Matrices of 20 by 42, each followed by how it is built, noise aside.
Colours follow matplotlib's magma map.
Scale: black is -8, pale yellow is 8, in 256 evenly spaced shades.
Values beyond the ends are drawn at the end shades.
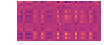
low rank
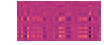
low rank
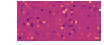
sparse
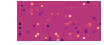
sparse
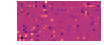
sparse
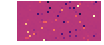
sparse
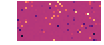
sparse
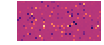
sparse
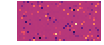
sparse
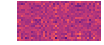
low rank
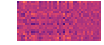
low rank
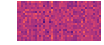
low rank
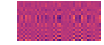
low rank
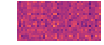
low rank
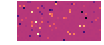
sparse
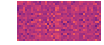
low rank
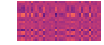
low rank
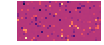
sparse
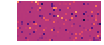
sparse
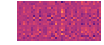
low rank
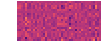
low rank
